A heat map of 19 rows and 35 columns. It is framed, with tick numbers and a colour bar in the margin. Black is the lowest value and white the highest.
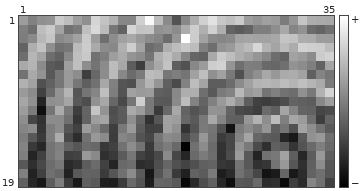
No single row or column stands out from its neighbours. The halves do not mirror each other. Concentric rings centre on the bottom right. The field climbs toward the top.
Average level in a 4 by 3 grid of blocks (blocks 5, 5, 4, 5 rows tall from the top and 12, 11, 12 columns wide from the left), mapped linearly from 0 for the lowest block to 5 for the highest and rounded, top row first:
4 5 5
3 3 3
2 2 2
0 0 0
